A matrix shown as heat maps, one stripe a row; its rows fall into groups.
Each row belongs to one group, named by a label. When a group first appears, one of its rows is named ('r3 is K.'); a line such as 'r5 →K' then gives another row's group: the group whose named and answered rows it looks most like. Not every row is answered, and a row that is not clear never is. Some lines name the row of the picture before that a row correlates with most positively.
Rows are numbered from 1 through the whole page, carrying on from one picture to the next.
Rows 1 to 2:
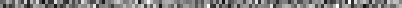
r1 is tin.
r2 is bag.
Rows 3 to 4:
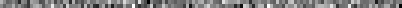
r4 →bag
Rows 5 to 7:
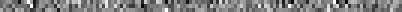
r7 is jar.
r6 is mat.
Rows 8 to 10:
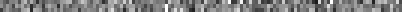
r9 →jar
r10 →jar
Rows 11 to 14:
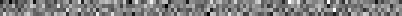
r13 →bag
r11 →mat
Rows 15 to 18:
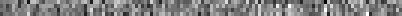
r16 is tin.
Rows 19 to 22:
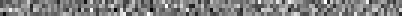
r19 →tin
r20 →jar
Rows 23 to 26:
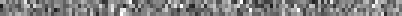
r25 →mat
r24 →jar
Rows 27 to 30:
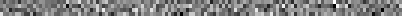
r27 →bag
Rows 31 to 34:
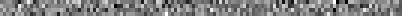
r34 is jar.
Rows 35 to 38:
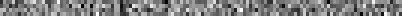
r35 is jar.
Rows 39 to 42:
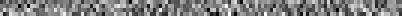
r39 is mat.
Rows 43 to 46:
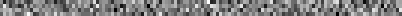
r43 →bag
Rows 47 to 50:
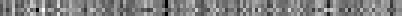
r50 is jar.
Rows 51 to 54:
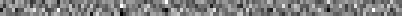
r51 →jar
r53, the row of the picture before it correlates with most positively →48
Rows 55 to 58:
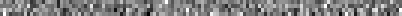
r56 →tin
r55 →jar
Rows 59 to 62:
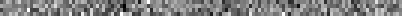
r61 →tin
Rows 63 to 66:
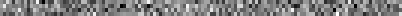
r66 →bag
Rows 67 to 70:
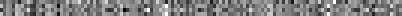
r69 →tin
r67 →bag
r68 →jar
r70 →jar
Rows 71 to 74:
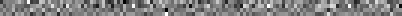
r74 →jar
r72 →bag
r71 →tin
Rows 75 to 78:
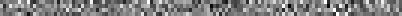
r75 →tin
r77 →bag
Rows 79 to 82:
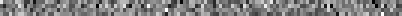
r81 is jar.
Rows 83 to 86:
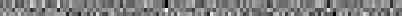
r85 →jar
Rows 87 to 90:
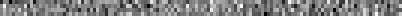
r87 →mat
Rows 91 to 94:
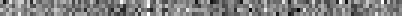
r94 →tin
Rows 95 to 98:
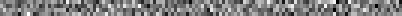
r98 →bag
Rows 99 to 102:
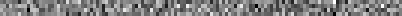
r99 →bag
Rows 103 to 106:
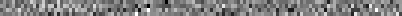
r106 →tin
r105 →tin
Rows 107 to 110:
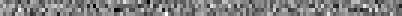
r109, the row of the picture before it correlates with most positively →105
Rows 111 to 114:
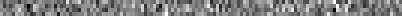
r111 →bag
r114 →jar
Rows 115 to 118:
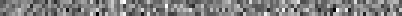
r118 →mat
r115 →mat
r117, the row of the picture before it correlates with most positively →113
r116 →jar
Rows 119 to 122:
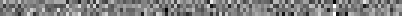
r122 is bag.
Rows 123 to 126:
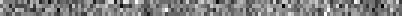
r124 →mat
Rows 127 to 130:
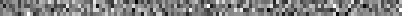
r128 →bag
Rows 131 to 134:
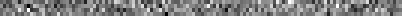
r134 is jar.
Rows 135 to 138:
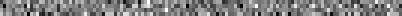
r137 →jar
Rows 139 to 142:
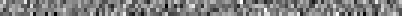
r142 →mat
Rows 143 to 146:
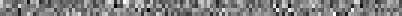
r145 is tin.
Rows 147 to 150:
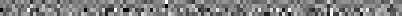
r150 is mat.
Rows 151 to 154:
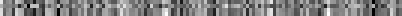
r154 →jar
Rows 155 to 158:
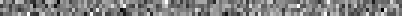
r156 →mat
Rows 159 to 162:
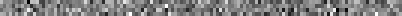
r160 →jar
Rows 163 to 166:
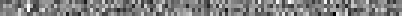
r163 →tin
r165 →tin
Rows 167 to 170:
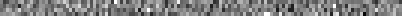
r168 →bag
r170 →mat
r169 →tin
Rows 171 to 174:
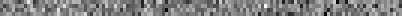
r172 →mat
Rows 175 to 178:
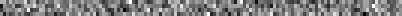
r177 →tin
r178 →bag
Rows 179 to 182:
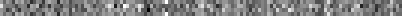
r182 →jar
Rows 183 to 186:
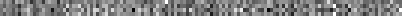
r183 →jar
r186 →bag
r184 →bag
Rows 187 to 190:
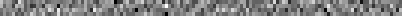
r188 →jar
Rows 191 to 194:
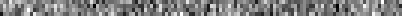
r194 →jar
